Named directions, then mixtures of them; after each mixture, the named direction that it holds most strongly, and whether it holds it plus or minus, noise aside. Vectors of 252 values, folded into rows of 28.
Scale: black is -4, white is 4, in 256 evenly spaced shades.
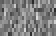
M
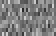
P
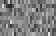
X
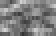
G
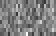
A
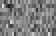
X, plus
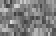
G, plus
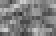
G, plus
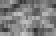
G, minus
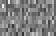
P, plus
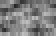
G, minus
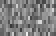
A, plus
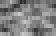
G, minus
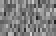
M, minus
